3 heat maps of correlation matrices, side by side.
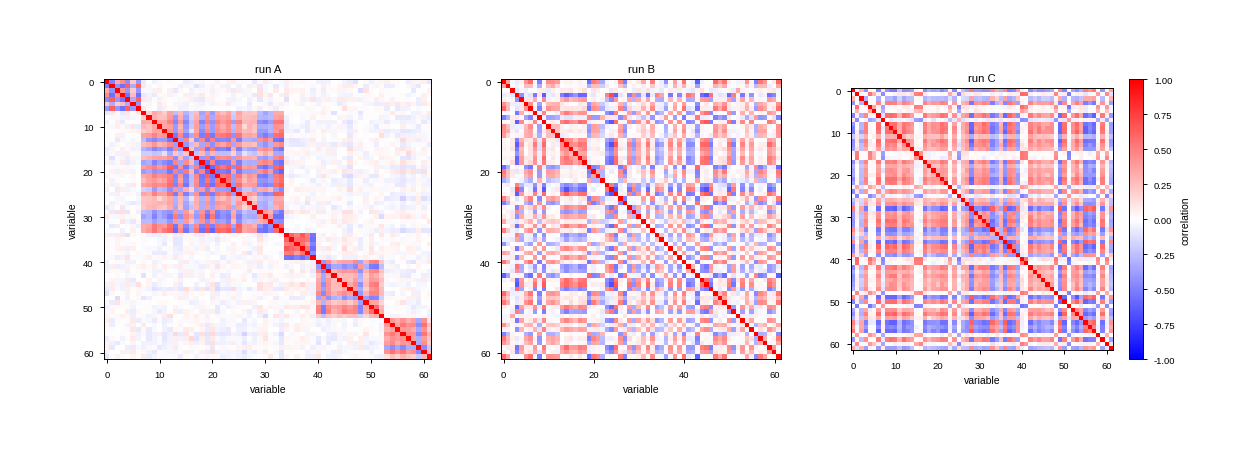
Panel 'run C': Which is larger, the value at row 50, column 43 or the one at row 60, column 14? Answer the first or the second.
the first
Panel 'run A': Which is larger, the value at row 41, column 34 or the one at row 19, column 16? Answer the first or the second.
the first
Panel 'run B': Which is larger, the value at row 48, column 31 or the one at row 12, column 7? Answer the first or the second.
the first
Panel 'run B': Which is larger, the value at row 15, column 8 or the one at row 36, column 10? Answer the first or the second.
the first
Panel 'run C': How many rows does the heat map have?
62
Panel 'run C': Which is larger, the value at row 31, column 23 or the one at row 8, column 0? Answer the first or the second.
the first
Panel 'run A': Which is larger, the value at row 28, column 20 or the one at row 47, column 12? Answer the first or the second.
the second
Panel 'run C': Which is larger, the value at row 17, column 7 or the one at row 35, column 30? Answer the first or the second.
the second
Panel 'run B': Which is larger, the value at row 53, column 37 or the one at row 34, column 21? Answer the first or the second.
the first
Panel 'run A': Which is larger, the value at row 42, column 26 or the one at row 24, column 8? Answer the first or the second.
the first
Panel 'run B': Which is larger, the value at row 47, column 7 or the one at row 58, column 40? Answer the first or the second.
the second
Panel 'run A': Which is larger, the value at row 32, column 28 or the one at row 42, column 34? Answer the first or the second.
the first
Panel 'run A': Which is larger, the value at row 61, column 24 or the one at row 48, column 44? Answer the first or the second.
the first
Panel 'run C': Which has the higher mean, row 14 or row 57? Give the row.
14
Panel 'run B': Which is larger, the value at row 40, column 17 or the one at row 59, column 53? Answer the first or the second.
the second
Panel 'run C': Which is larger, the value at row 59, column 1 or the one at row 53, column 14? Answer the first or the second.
the second
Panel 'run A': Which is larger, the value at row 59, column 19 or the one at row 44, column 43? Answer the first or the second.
the second
